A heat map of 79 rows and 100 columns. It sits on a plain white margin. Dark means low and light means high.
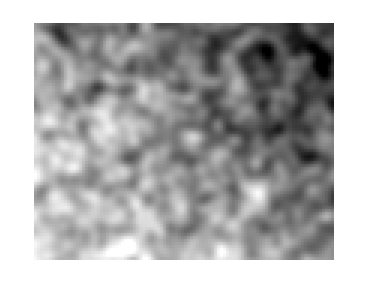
Histogram: bell-shaped. Grain: blotchy. Ninth with the lowest average: top right. Mirror symmetry: none. Stripes: none. Slope: up to the bottom left.
